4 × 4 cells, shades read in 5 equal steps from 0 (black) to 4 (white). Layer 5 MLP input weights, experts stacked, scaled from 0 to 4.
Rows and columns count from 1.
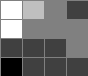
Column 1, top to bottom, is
4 4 1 0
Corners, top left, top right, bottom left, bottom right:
4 1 0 1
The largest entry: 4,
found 2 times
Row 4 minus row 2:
-4 -1 -1 -1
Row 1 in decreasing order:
4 3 2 1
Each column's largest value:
4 3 2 2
